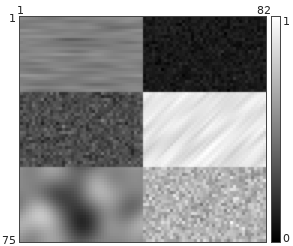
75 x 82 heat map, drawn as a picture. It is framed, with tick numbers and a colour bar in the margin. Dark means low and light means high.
The table splits into 3 rows of 2 panels. Panel 1,1: middling, streaked across, faint in contrast. Panel 1,2: very low, fine-grained, faint in contrast. Panel 2,1: low, fine-grained. Panel 2,2: very high, slanting up to the right, faint in contrast. Panel 3,1: middling, smooth, strong in contrast. Panel 3,2: high, fine-grained.
